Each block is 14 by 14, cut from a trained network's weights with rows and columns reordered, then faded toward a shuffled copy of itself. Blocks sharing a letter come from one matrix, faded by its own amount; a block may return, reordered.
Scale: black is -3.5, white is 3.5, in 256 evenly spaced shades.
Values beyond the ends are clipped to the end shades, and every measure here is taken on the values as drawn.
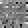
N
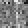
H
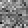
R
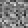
R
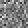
R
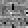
N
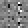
N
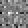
H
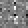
N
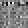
H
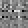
H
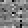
N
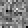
R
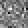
R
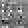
N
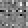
H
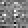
N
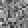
R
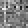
H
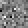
R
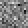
R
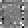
N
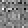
H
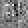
H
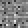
N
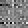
H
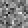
R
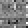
N
